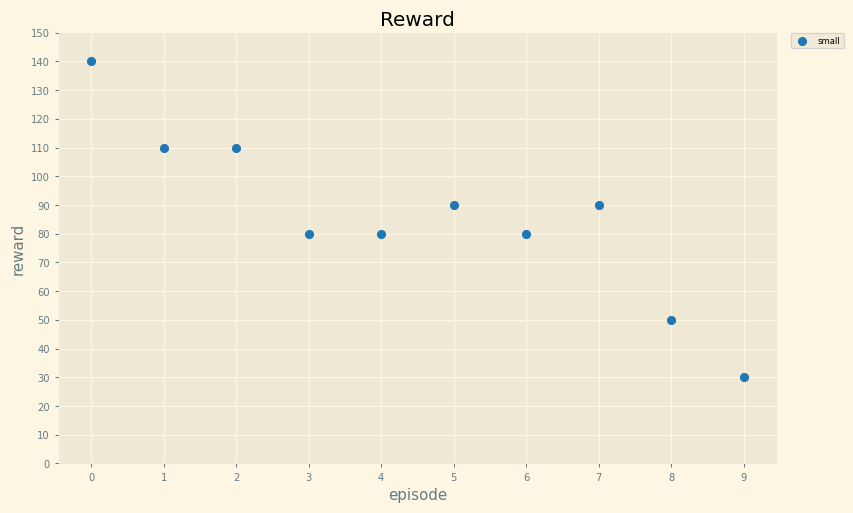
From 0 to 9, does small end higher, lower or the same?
lower
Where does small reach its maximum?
0
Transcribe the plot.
Title: Reward
x-axis: episode, ticks 0 1 2 3 4 5 6 7 8 9
y-axis: reward, ticks 0 10 20 30 40 50 60 70 80 90 100 110 120 130 140 150
Legend: small
Values:
small: 140 110 110 80 80 90 80 90 50 30
